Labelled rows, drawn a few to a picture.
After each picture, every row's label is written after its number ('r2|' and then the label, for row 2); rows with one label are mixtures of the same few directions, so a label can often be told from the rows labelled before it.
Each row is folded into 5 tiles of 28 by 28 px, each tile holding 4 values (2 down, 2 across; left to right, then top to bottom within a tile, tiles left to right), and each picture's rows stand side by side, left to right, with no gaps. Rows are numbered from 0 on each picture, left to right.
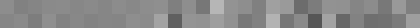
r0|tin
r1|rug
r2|tin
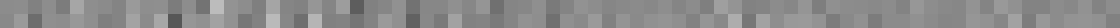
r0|rug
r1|rug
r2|rug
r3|rug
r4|tin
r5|tin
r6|rug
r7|tin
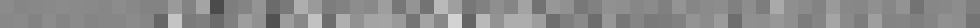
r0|tin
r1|rug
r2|tin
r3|tin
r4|tin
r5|rug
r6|rug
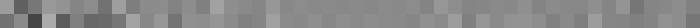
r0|tin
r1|rug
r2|tin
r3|tin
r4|rug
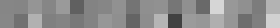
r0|rug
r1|rug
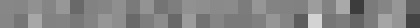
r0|rug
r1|tin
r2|rug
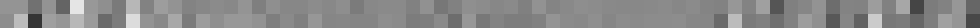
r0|rug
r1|tin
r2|rug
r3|tin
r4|tin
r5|rug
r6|rug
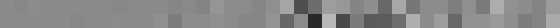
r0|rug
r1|rug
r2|tin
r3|rug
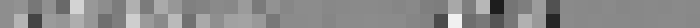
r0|rug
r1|tin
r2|tin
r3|rug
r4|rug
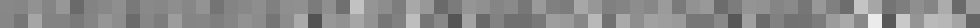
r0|rug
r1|rug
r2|rug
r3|tin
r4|tin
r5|tin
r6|tin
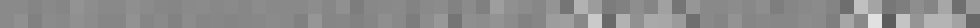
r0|rug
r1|tin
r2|rug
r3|rug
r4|tin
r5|rug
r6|tin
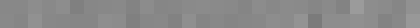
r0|rug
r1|tin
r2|rug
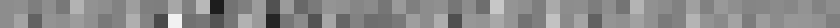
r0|rug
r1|rug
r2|tin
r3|rug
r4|rug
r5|tin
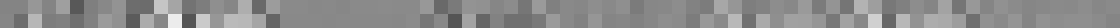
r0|rug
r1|tin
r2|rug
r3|tin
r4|rug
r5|tin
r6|tin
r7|tin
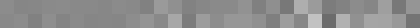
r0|tin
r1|tin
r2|tin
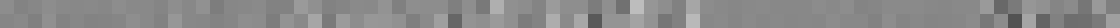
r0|tin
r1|rug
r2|tin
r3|rug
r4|rug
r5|tin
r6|tin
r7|tin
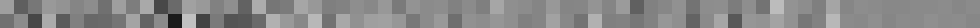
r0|tin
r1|tin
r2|tin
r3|rug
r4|rug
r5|rug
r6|tin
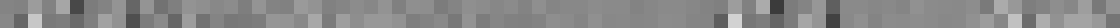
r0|rug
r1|tin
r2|tin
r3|tin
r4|rug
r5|rug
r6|rug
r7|tin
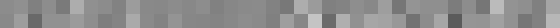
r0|rug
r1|rug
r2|tin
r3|rug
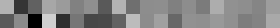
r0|tin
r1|rug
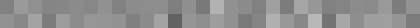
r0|tin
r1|rug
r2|tin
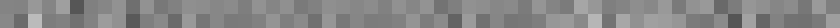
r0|rug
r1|tin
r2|tin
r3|tin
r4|tin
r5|tin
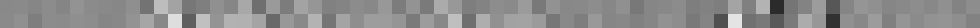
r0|rug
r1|tin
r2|tin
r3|tin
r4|rug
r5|rug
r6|tin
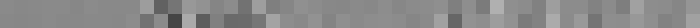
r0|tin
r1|tin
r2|tin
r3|rug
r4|rug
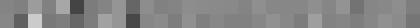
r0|rug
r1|tin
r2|rug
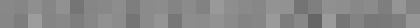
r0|rug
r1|rug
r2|tin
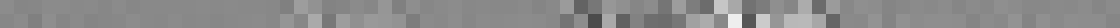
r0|tin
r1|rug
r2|tin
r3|tin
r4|tin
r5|tin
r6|tin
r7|tin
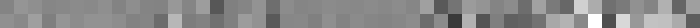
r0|tin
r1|rug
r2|tin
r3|tin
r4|tin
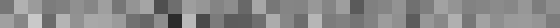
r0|tin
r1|tin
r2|rug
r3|tin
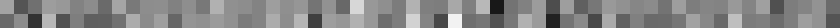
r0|tin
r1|rug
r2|rug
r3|rug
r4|tin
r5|rug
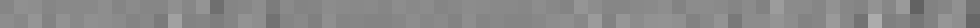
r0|tin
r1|rug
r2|tin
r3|tin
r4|tin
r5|rug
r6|rug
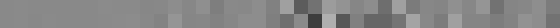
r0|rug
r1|rug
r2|tin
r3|rug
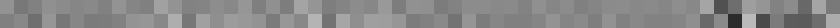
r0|tin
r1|tin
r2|tin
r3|tin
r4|tin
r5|tin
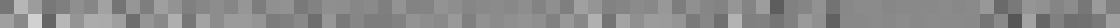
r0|tin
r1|tin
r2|tin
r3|tin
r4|tin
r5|rug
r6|tin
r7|tin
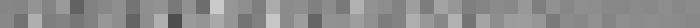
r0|rug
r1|rug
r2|rug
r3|tin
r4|tin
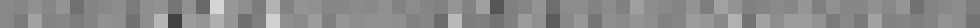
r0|rug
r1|rug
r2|tin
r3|rug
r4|rug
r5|tin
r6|rug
